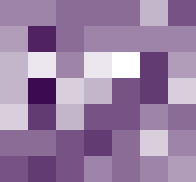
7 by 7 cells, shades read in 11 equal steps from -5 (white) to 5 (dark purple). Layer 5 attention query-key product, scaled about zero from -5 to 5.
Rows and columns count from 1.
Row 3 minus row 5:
1 -7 2 -6 -7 3 -2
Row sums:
3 4 -13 0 3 5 7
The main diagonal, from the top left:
0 4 0 -2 2 -3 -1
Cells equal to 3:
5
